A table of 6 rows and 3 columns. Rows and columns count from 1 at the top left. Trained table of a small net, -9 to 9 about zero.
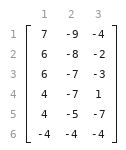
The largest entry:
7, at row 1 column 1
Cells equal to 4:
2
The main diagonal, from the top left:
7 -8 -3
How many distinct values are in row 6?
1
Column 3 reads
-4 -2 -3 1 -7 -4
